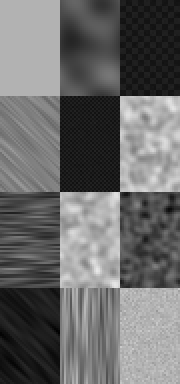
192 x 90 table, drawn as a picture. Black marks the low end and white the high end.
It is made of 4 by 3 panels. Panel 1,1: high, flat. Panel 1,2: low, smooth. Panel 1,3: very low, checkered, faint in contrast. Panel 2,1: middling, slanting down to the right, faint in contrast. Panel 2,2: very low, checkered, faint in contrast. Panel 2,3: high, blotchy. Panel 3,1: low, streaked across. Panel 3,2: high, blotchy. Panel 3,3: low, blotchy. Panel 4,1: very low, slanting down to the right, faint in contrast. Panel 4,2: middling, streaked downward. Panel 4,3: high, fine-grained, faint in contrast.
